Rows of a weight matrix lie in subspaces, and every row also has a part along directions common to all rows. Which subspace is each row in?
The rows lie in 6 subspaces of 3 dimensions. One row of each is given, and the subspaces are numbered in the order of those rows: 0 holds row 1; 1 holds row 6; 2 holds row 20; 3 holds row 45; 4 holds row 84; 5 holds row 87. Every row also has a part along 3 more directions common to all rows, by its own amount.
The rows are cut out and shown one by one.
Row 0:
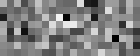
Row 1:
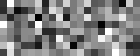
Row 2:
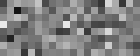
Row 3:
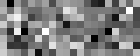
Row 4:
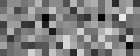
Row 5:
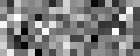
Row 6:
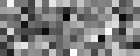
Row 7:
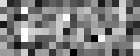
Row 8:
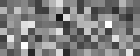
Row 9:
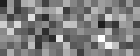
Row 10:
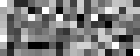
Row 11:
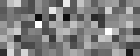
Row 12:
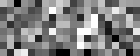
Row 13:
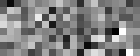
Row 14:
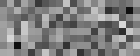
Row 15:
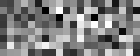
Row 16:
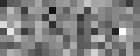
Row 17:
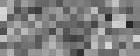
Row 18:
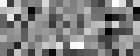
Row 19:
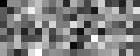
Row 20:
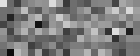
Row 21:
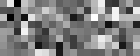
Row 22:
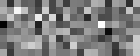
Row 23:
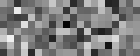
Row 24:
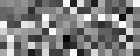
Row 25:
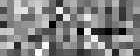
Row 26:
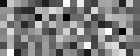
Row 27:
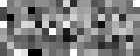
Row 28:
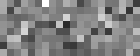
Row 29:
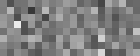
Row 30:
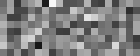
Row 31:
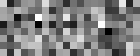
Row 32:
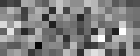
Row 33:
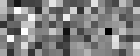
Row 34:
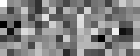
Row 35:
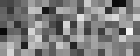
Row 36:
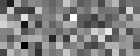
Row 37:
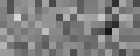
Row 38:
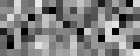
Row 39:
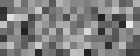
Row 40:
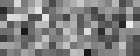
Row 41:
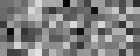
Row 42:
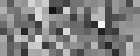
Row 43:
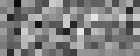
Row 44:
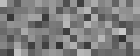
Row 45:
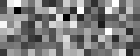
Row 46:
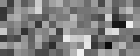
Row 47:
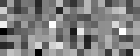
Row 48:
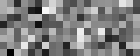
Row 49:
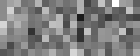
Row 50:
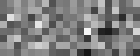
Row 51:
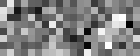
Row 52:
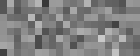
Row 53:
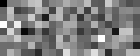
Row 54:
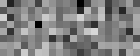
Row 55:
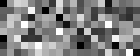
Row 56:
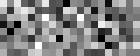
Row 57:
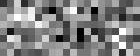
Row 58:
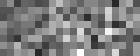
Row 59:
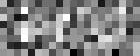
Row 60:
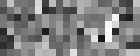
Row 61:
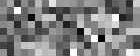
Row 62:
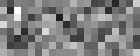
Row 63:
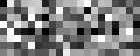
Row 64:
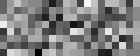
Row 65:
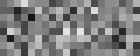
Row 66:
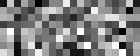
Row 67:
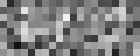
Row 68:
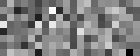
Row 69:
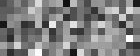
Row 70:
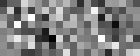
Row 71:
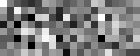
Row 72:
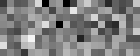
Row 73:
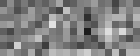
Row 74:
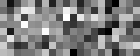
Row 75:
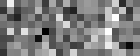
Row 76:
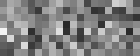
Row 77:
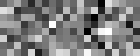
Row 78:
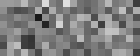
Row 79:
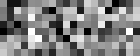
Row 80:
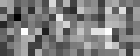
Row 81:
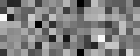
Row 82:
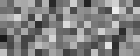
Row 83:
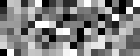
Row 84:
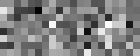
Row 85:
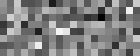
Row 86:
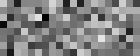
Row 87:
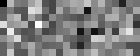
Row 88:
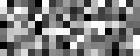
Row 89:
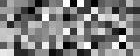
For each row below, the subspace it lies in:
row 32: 5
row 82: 0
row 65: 3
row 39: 4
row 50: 4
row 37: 1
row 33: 3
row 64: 2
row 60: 1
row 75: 1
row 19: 2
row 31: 3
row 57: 3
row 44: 2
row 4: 2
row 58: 4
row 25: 4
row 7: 1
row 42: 3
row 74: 1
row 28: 0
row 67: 1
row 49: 3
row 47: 4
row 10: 3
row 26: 2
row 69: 2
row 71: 5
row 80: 1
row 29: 5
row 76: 3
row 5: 1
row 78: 0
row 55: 3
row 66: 2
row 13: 5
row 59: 1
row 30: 0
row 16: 5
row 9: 5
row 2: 0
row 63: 5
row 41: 2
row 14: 2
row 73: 4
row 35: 3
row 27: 2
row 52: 0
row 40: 4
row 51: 4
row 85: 0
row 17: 4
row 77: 4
